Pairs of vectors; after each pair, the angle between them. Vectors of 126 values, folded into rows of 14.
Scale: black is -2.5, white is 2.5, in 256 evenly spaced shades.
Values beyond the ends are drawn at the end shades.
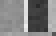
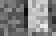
nearly opposite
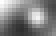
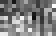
partly opposed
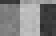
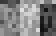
nearly parallel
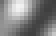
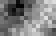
nearly opposite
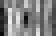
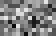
orthogonal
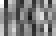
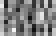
nearly parallel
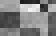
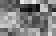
nearly opposite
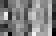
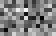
orthogonal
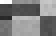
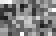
partly aligned
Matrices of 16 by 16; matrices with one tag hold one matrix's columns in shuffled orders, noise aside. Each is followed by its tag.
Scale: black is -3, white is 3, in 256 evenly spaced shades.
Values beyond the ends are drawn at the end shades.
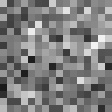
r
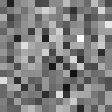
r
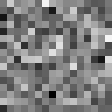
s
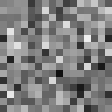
r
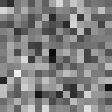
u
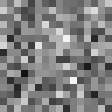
r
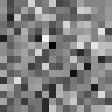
r
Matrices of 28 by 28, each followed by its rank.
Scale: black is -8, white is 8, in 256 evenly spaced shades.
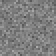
full rank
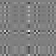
one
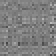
three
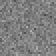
full rank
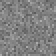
full rank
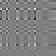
one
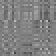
three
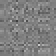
three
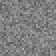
full rank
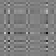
one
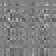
three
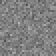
full rank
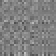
three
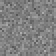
full rank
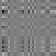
one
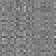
three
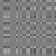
one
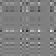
one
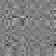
three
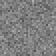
full rank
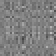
three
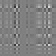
one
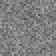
full rank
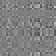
three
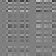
one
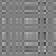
one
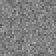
full rank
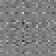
three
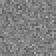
full rank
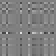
one
